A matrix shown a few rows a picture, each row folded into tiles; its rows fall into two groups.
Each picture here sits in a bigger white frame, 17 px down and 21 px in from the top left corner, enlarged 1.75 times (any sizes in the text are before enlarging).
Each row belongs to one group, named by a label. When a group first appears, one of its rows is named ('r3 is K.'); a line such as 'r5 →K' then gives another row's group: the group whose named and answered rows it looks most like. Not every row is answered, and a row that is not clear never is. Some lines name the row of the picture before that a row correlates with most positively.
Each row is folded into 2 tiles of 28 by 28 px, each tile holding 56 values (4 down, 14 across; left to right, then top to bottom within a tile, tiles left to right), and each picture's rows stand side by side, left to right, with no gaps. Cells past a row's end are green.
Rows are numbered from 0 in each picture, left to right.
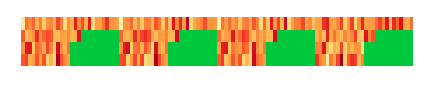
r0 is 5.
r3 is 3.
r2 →5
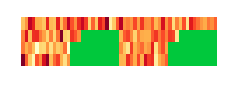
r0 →3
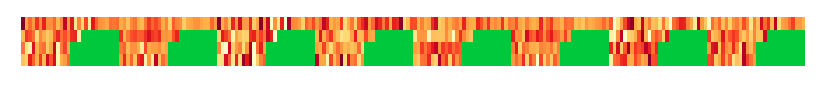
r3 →3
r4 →3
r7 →5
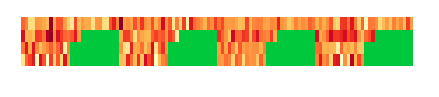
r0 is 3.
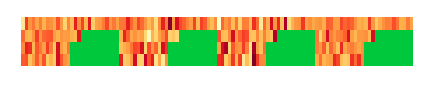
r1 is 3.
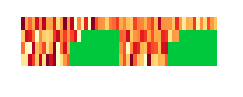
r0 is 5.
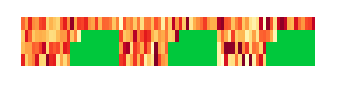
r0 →3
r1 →5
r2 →3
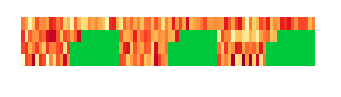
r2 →3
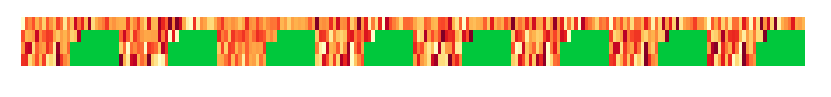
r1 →3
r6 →5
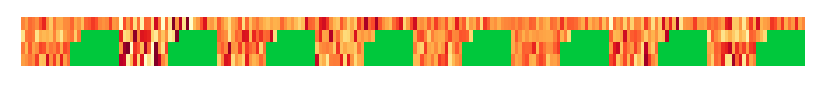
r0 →3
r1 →5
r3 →3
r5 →3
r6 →5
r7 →3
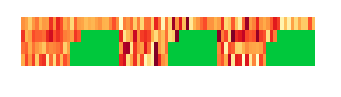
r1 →5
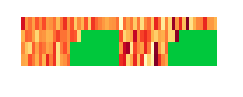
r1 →5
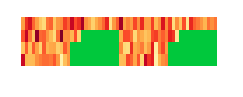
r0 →3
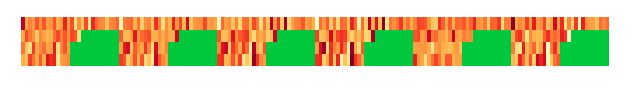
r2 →5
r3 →5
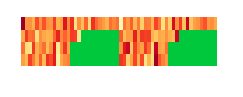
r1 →5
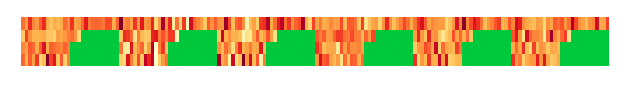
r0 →3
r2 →3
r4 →3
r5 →3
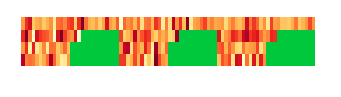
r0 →3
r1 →5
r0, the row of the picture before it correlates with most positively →5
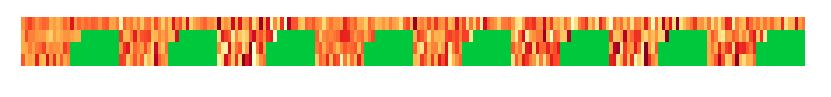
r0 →3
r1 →5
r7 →3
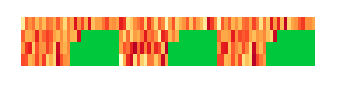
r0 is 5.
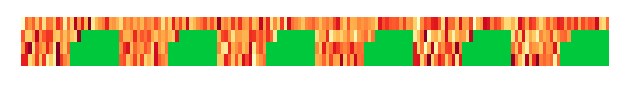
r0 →5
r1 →5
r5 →3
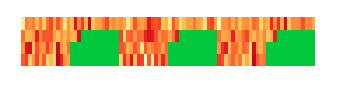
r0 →5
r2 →5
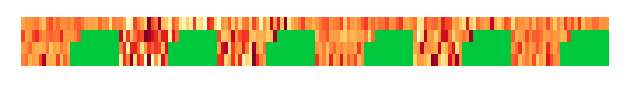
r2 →5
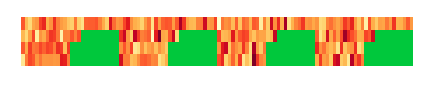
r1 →3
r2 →5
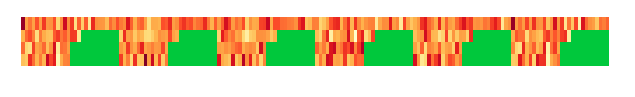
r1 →3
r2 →3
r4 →3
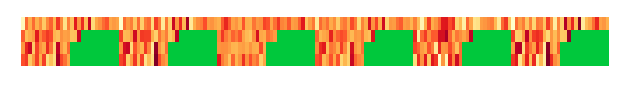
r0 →5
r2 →3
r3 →5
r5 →5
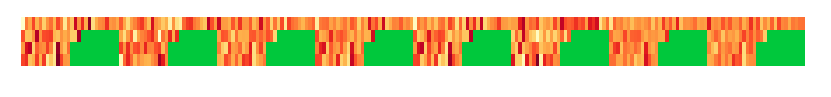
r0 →5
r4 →5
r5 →3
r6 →5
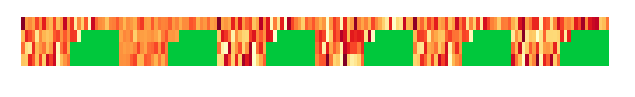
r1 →3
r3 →3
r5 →3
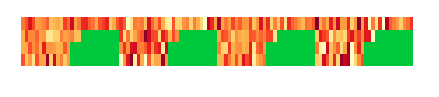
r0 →3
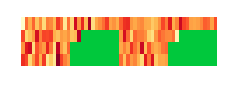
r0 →5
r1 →3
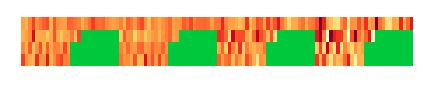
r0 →3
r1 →3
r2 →3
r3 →3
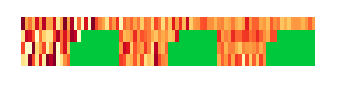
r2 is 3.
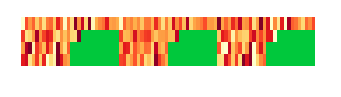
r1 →5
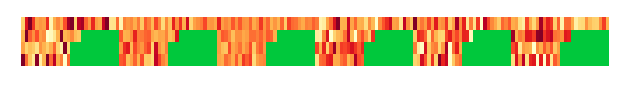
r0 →3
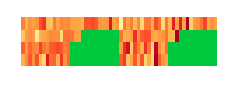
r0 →3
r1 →5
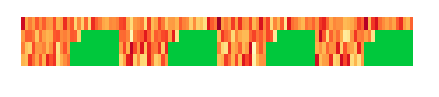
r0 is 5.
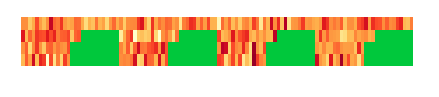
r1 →3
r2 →5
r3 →3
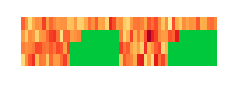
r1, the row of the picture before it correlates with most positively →0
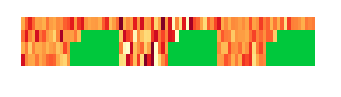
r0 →3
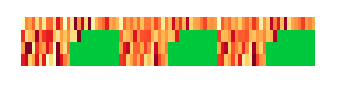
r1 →5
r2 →5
